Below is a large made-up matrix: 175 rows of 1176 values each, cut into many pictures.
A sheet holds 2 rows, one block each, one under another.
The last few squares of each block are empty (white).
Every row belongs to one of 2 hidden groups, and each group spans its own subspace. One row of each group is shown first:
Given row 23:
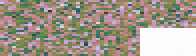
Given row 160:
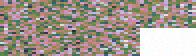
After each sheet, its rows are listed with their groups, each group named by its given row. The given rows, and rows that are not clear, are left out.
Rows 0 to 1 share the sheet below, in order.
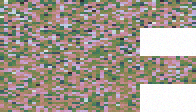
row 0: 160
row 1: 23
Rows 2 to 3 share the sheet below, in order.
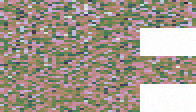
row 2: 160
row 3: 160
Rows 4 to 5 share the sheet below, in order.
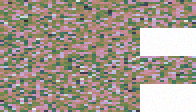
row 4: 160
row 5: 160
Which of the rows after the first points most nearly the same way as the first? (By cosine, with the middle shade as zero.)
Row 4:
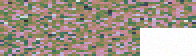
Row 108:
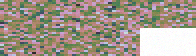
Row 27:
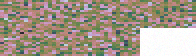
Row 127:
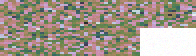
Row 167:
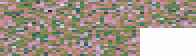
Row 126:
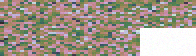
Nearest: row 126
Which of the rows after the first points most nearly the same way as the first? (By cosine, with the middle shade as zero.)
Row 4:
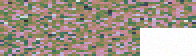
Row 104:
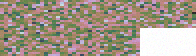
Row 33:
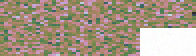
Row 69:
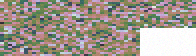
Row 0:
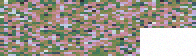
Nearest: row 69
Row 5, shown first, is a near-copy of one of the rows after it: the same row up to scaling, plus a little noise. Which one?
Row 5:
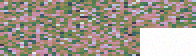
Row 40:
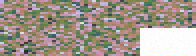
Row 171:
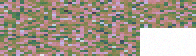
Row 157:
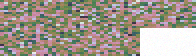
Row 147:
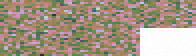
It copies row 157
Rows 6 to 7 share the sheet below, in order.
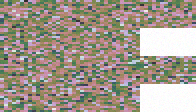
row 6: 160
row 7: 160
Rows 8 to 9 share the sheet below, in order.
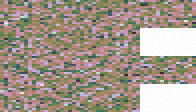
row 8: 160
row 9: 160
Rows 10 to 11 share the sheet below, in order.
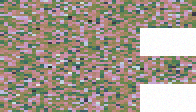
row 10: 23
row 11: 23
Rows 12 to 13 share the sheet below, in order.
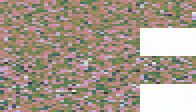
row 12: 23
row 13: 160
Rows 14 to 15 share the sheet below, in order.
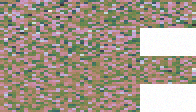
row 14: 23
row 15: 23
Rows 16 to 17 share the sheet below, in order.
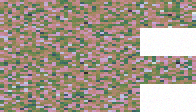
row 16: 23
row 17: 160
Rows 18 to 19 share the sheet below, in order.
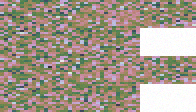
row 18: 23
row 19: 23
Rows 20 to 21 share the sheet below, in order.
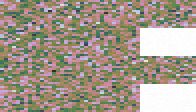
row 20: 23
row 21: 160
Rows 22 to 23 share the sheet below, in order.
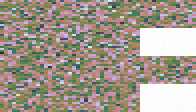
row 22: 160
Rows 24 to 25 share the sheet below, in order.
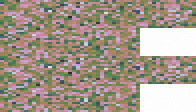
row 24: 23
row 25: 23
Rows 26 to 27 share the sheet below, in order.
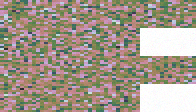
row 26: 160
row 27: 160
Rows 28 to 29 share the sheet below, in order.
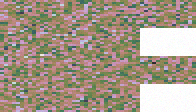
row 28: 160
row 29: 160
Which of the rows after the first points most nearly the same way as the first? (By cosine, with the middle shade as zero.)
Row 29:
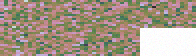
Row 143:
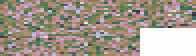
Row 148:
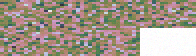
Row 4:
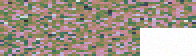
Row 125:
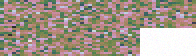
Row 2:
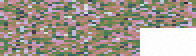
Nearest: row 2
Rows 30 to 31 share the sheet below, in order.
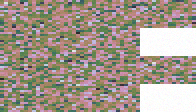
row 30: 160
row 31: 160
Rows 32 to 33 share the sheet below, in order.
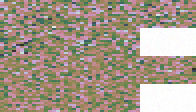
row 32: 160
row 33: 23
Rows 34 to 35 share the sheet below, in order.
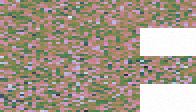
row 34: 23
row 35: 160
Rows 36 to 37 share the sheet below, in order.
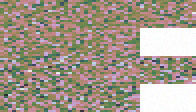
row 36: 23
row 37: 23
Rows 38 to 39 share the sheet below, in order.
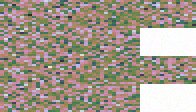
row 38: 23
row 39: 23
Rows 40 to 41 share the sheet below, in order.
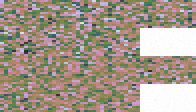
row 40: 160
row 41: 160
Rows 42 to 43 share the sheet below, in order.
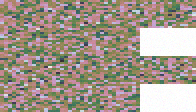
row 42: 23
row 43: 23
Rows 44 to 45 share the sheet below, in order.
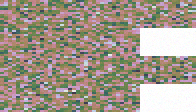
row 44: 160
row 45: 160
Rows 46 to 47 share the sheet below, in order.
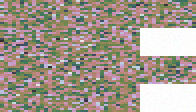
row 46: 160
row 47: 23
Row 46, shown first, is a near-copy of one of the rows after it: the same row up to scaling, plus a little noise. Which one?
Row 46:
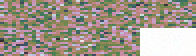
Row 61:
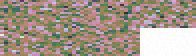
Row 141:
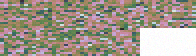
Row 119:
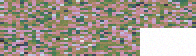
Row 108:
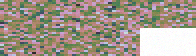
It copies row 119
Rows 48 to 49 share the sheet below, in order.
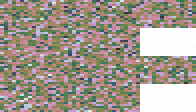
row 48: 160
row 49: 160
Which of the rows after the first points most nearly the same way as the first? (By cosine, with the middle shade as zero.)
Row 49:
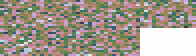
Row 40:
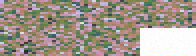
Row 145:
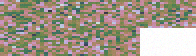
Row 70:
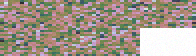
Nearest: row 145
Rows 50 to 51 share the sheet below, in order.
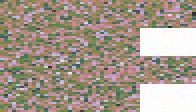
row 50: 23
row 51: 23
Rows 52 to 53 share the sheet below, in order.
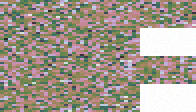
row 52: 23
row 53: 160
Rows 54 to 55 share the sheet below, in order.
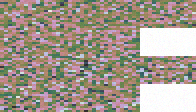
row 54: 23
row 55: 160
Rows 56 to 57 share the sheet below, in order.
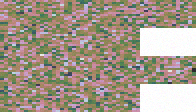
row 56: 160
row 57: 23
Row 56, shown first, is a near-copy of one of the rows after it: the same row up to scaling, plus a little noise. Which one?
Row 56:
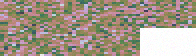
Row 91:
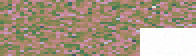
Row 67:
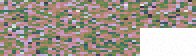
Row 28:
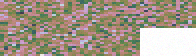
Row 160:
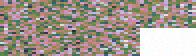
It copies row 28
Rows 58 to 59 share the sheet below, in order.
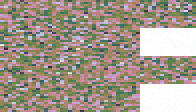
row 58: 160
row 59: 23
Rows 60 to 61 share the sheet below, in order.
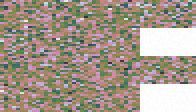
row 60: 160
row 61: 160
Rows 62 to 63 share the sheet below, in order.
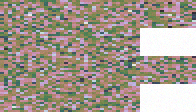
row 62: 23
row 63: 160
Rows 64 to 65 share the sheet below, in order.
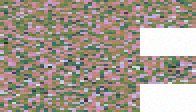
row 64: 160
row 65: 23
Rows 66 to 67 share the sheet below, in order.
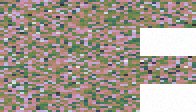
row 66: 23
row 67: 160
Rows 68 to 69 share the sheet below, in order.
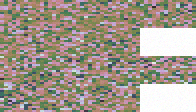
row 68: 160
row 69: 160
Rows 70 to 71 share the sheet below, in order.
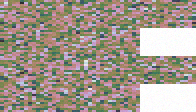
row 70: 160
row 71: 160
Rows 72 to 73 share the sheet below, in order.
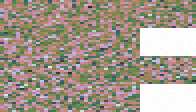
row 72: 160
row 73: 23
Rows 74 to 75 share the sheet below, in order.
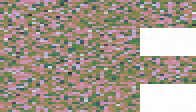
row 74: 23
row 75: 23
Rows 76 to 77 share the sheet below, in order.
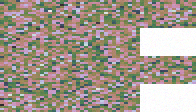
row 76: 23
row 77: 160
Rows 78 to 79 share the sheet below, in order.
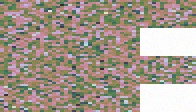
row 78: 23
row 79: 160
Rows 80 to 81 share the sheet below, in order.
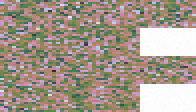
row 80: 23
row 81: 160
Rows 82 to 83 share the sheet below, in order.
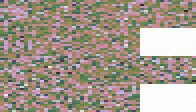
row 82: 160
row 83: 23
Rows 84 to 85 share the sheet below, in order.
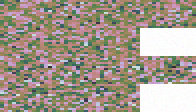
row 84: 23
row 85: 23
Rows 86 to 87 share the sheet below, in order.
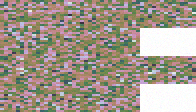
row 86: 160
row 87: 160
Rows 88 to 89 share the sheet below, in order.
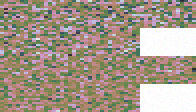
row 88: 160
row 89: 23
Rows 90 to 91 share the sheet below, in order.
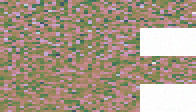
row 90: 23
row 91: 160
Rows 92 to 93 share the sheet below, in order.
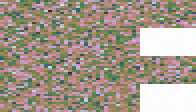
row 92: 23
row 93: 23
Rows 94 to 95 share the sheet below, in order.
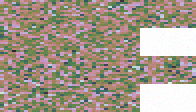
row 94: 160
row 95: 23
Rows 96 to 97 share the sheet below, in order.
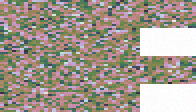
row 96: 160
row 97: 23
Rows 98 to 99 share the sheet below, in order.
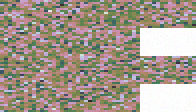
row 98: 23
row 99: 160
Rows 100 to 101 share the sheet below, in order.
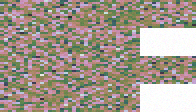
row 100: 23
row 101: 160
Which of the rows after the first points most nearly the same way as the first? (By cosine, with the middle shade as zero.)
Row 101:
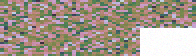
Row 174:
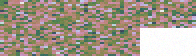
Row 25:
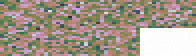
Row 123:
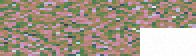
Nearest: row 174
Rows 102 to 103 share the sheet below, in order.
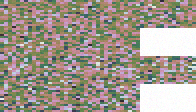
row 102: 160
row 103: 160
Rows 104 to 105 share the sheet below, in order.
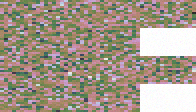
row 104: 23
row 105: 23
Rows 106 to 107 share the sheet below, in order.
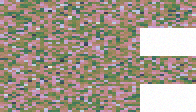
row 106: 23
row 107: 23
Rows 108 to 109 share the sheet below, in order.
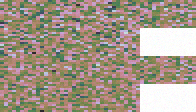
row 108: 160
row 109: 160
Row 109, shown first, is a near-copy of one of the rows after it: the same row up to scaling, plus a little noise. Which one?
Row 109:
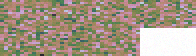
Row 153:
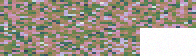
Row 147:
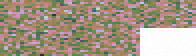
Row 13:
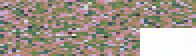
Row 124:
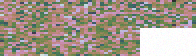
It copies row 147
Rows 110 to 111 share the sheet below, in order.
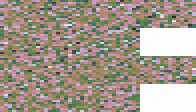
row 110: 160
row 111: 23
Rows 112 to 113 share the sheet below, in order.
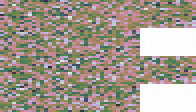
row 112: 23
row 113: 23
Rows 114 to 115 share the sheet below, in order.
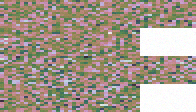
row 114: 160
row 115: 160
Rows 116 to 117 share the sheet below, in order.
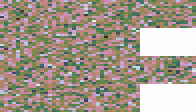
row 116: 160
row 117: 23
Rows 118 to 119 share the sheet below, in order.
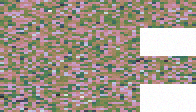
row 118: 23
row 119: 160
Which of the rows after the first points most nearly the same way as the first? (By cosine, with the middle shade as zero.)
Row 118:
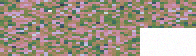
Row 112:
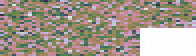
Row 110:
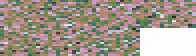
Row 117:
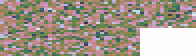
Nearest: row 110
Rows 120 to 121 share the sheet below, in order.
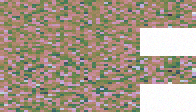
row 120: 23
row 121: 23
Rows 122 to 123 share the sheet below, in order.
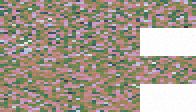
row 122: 160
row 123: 160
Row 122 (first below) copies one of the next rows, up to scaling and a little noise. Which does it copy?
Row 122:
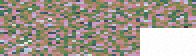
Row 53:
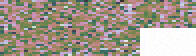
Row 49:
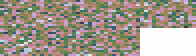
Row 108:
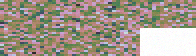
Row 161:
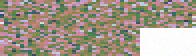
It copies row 49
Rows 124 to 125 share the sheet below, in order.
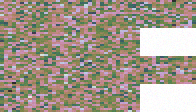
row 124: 160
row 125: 160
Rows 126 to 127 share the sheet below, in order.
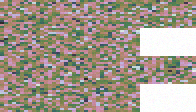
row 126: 160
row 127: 23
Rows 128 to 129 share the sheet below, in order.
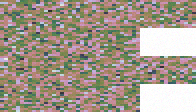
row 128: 23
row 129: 160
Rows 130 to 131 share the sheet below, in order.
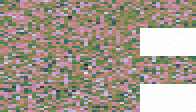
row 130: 23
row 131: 160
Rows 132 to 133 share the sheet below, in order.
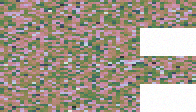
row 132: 23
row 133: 160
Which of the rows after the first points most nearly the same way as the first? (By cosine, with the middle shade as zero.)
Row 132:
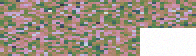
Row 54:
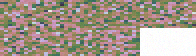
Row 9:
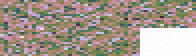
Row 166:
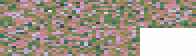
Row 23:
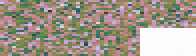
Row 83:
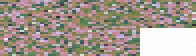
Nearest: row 166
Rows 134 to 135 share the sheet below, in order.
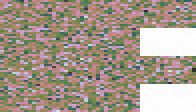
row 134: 160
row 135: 23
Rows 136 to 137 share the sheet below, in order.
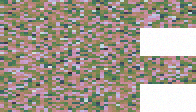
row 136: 160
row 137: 23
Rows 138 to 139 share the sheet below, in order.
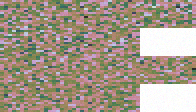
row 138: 160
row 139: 23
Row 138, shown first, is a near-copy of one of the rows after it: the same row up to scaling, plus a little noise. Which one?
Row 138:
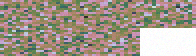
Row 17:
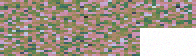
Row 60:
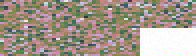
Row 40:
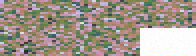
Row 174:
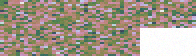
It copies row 17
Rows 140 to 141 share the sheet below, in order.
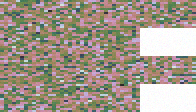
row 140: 23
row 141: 160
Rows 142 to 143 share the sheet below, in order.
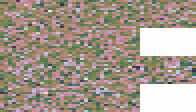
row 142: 23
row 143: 23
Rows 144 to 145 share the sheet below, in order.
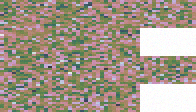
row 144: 160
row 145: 23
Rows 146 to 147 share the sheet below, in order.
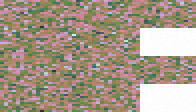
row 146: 160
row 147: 160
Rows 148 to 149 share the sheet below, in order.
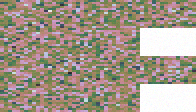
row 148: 23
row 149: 23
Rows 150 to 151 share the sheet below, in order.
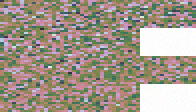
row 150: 160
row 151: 23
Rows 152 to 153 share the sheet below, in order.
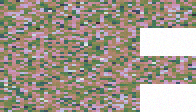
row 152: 23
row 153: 160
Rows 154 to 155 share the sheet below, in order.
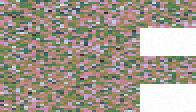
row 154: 23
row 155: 160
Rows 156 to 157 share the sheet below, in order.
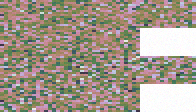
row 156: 160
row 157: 160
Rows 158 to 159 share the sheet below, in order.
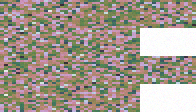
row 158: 23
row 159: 160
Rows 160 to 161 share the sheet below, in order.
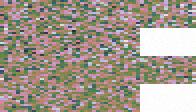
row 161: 160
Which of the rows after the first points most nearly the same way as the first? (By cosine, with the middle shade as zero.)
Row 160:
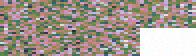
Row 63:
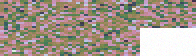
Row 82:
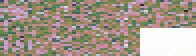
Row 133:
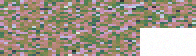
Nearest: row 82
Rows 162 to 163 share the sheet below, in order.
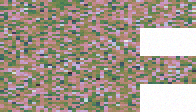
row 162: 160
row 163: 23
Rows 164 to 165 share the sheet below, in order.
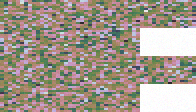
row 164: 160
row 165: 23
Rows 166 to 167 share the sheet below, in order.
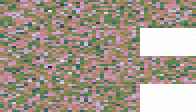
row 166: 23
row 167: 23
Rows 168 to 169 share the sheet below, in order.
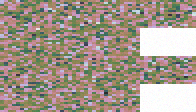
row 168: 23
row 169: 160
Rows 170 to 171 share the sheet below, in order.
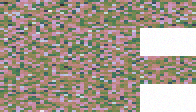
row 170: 23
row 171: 160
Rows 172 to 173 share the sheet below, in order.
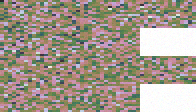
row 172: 160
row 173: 23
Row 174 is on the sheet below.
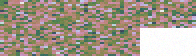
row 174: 160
